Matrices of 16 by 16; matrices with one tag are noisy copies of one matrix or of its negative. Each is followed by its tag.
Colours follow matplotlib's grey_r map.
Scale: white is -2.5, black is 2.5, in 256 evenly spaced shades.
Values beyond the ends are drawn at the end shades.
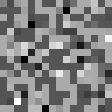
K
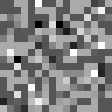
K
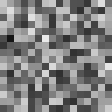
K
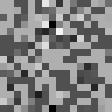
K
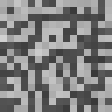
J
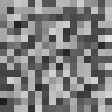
J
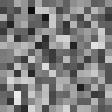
K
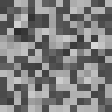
K
